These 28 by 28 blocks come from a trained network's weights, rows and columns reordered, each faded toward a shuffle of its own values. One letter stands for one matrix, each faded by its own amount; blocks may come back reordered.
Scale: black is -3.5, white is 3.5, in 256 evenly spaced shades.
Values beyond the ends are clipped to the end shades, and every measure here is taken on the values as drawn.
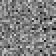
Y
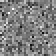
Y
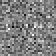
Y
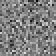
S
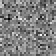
S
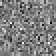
Y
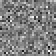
S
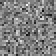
Y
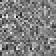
S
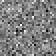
Y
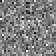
Y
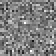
S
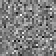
Y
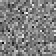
Y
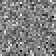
Y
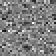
S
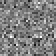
S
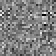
S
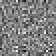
S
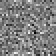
S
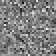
Y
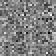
S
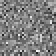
S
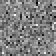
Y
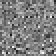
S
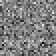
Y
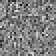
Y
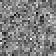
Y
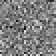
S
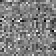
S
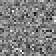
Y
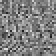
S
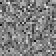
Y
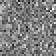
Y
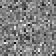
Y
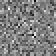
Y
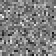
Y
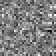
S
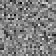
S
